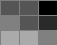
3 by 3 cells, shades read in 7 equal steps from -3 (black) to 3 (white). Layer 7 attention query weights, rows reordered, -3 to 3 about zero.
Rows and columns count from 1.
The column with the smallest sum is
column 3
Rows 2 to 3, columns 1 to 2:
0 -1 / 1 1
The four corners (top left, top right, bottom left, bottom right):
-1 -3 1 0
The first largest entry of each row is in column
1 1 1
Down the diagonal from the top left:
-1 -1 0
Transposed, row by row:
-1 0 1 / -1 -1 1 / -3 -2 0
